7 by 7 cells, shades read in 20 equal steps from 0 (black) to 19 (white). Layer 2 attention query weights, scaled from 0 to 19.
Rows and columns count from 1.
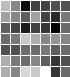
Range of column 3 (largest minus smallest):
15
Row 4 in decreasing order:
15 13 11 10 10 9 8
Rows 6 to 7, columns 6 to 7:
4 6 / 4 8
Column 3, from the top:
1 7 2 15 8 8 16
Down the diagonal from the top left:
14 10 2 13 9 4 8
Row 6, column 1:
13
